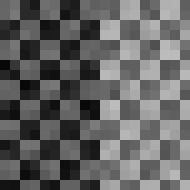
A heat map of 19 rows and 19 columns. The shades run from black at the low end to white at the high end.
Overall the values sit about 40% of the way up the scale. The field is checkered. The right part is higher, past a seam about 50% of the way across.
